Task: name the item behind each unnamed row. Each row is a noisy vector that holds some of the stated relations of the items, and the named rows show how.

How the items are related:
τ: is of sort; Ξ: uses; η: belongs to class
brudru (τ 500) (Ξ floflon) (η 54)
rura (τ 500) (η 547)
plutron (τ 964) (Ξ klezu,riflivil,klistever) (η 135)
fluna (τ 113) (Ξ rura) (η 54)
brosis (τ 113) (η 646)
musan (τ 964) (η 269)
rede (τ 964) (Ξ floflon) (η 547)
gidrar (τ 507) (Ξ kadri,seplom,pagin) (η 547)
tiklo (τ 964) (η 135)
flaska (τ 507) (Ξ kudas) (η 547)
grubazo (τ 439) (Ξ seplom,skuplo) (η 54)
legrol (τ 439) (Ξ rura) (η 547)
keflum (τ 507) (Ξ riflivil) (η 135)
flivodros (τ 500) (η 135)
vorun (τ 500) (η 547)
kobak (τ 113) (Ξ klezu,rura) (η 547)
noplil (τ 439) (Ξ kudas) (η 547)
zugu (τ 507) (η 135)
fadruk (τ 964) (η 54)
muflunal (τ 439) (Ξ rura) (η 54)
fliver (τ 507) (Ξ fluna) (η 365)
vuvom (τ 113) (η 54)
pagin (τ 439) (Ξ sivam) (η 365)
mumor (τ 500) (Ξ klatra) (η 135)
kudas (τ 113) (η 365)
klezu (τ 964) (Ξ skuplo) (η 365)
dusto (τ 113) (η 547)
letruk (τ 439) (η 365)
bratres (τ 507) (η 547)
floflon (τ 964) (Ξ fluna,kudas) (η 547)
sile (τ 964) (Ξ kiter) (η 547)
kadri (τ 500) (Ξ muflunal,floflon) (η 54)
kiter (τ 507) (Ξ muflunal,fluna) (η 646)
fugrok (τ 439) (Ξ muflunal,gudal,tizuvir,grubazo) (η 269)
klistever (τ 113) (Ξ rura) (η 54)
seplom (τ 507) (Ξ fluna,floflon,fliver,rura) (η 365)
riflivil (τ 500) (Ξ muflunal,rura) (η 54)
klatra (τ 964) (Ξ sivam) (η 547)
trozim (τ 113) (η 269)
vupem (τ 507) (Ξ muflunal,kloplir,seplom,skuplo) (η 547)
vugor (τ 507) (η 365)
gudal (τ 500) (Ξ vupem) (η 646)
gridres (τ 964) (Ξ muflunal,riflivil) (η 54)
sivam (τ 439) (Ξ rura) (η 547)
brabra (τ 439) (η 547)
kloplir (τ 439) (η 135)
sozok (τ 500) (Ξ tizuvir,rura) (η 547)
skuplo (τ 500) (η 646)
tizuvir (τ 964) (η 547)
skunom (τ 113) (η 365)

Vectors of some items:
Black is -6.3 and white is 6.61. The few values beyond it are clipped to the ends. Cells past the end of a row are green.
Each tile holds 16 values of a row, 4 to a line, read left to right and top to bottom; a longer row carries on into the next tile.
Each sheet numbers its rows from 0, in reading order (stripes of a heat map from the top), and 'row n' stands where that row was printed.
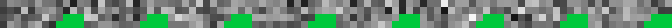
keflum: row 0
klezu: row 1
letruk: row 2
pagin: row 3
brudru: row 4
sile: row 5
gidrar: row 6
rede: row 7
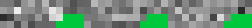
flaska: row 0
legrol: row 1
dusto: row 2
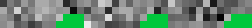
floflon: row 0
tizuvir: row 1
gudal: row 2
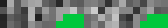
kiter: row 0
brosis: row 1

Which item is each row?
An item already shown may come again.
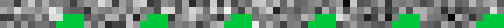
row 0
flaska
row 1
rura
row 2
kudas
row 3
sozok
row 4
klezu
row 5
grubazo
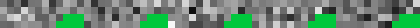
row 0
skunom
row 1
fadruk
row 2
tizuvir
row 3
musan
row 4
plutron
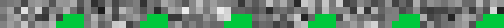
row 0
trozim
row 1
tiklo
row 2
flaska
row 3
muflunal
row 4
flivodros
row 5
gridres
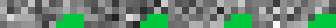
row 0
letruk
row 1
plutron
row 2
vuvom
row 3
trozim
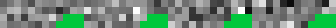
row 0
kobak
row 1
noplil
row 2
fugrok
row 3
mumor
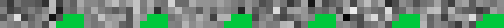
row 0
kloplir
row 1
brabra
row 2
vorun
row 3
zugu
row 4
gidrar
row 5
kobak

